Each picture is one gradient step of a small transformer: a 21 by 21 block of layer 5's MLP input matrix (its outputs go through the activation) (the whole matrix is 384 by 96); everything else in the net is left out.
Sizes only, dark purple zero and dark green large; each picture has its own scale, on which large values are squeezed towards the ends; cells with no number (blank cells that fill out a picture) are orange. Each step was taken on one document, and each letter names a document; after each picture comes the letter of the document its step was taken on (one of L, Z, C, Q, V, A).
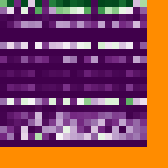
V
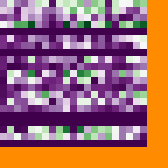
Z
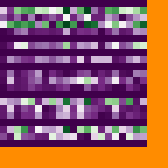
Z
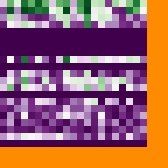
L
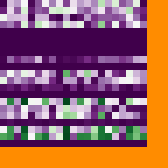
L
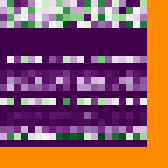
L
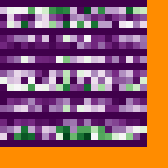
Z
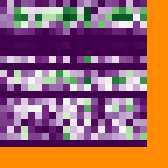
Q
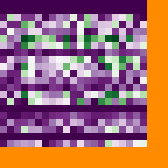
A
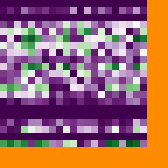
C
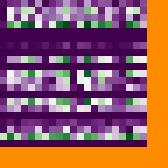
Z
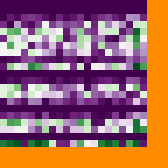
C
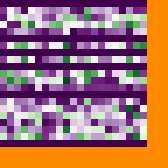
Q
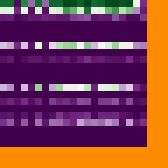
V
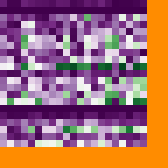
A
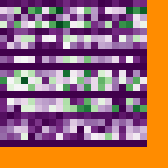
Z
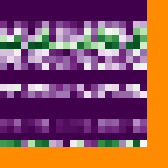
C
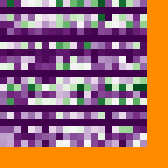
A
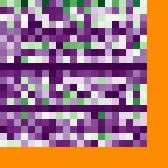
L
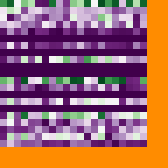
L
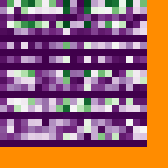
Z
